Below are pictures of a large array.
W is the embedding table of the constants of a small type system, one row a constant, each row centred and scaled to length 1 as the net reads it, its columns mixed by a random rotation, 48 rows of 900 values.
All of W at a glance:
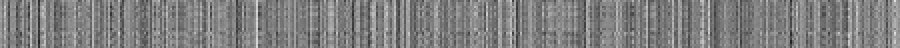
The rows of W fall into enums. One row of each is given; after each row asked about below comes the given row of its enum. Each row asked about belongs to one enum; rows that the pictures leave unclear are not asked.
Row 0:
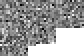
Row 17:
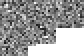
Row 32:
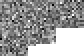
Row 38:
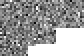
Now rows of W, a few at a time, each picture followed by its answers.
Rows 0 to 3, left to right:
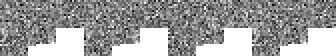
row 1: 32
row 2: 38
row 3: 0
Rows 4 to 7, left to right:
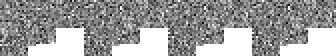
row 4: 0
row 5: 38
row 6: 38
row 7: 38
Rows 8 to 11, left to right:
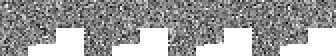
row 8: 17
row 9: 38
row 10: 0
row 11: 38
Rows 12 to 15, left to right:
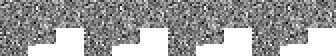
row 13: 38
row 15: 38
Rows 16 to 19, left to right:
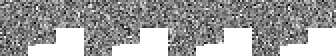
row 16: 38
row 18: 0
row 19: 38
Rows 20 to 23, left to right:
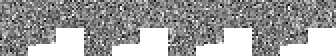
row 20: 32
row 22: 0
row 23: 38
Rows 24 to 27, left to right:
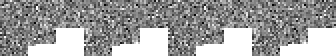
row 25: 0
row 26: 38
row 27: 0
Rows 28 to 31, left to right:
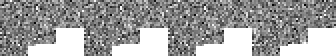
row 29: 38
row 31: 0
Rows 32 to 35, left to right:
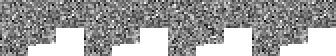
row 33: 32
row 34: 17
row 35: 32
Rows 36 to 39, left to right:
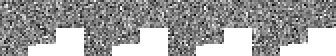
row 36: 17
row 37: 38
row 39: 0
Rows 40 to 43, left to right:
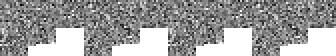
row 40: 0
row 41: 17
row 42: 0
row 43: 17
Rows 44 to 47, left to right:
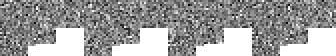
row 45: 17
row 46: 0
